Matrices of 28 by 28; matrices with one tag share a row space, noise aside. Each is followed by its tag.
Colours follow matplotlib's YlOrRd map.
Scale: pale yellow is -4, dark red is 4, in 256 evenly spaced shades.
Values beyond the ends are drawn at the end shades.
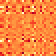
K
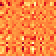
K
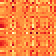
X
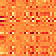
X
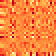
X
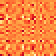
K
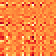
K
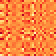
K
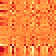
X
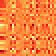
X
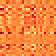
K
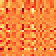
K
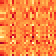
X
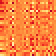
X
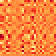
K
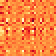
K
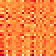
K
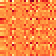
X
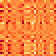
K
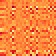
X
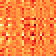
K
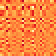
K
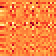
X
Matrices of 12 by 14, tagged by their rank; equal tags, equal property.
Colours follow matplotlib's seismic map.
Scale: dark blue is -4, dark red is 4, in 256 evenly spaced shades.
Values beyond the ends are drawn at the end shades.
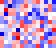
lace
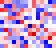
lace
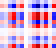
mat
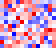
lace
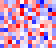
lace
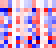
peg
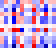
peg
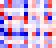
peg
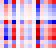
mat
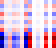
mat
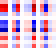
mat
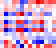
peg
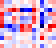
peg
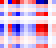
mat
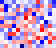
lace
